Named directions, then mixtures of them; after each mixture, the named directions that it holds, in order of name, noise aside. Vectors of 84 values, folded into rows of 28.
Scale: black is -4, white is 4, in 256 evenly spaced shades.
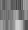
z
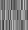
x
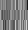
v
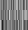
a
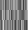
v, x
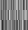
a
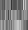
x, z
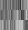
x, z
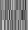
a, x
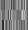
a, x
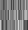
a, z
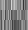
x, z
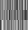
a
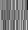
v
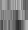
z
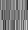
v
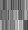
a, z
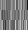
v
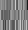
v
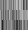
a, z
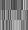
x, z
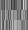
x, z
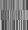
a, v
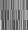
a, v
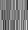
v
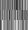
a, z
